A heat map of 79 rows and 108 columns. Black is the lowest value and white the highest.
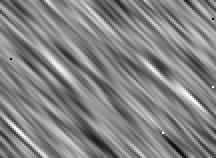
Histogram: bell-shaped. Lone odd cells: 4, 2 higher and 2 lower than their neighbours. Average level on the scale: 50%. Slope: none. Grain: diagonal, down to the right.
